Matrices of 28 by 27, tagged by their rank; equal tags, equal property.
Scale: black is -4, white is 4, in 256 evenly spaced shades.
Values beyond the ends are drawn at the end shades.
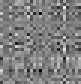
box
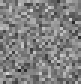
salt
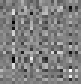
box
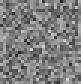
salt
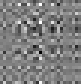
box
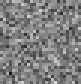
salt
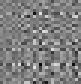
box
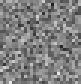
salt
